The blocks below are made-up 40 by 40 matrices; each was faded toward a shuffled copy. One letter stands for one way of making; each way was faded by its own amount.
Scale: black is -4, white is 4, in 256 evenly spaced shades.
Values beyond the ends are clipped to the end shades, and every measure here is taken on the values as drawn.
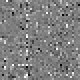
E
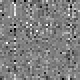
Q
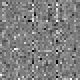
Q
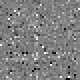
E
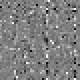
Q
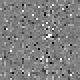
E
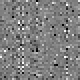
Q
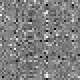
Q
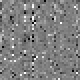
Q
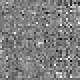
Q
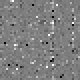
E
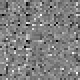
Q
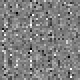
Q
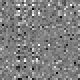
Q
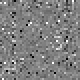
E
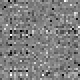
Q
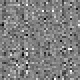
Q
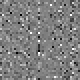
Q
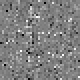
E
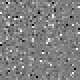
E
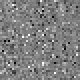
E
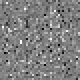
E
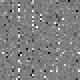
E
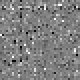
E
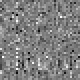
Q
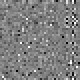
Q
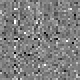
Q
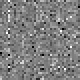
Q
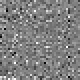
Q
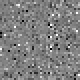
E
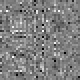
Q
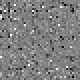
E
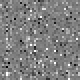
E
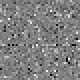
E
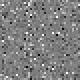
E
